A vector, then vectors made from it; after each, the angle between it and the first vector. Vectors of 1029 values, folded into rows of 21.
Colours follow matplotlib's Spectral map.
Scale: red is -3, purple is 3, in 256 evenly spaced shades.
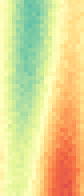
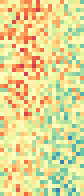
partly opposed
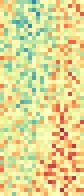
partly aligned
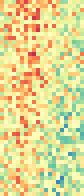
partly opposed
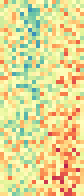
partly aligned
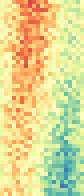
nearly opposite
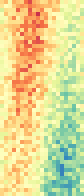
nearly opposite
